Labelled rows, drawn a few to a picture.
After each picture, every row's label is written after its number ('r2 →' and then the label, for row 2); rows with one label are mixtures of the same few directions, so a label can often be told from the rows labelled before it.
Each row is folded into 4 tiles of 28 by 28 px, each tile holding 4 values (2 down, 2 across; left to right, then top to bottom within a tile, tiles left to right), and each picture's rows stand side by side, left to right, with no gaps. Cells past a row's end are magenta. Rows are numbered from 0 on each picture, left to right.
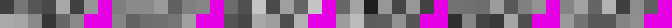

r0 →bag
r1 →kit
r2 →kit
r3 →kit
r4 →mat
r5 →kit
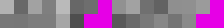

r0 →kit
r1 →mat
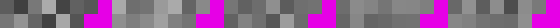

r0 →mat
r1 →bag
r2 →mat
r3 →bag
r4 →kit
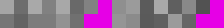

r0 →kit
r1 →kit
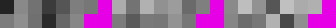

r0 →bag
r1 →kit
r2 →mat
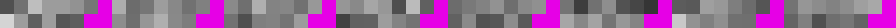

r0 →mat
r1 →bag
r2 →kit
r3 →bag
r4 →mat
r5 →mat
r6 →mat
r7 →mat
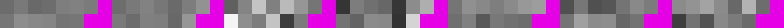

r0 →kit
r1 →kit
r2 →mat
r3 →kit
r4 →mat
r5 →kit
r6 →bag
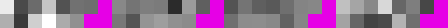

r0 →bag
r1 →bag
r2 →kit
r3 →kit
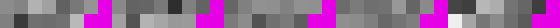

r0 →kit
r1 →bag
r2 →mat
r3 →bag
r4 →mat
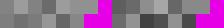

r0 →mat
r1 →mat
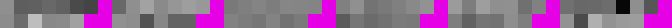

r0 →mat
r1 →mat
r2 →mat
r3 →mat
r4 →kit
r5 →bag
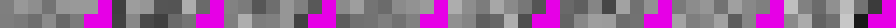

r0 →mat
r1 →bag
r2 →kit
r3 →mat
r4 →kit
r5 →kit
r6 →mat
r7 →kit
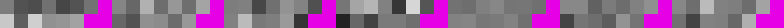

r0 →bag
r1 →kit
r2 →kit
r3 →bag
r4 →mat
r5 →mat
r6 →kit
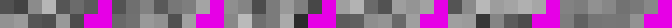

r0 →mat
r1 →kit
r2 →kit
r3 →mat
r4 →mat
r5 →kit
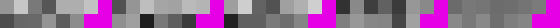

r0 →mat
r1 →mat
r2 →mat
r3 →kit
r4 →bag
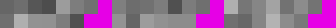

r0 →kit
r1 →bag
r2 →bag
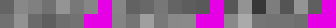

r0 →bag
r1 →mat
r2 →kit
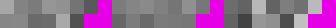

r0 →kit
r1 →bag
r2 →kit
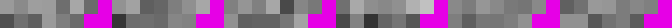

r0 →bag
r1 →mat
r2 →kit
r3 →mat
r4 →kit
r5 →mat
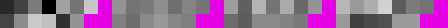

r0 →kit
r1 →bag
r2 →kit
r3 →kit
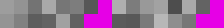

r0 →kit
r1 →bag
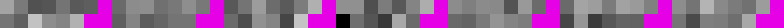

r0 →mat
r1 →bag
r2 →kit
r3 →mat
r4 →bag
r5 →bag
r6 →kit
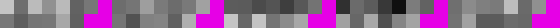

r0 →kit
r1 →kit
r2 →bag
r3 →bag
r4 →bag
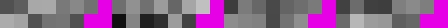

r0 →mat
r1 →mat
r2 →bag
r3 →kit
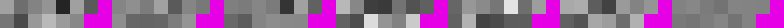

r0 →bag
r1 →kit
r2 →bag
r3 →mat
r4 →bag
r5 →mat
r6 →mat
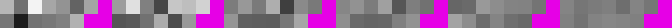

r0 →kit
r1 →mat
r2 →kit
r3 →kit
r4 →mat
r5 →bag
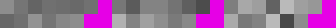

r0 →mat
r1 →mat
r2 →mat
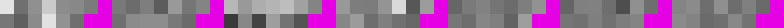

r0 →bag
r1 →kit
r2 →bag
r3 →bag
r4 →kit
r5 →bag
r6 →kit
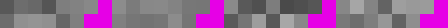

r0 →kit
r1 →kit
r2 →mat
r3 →mat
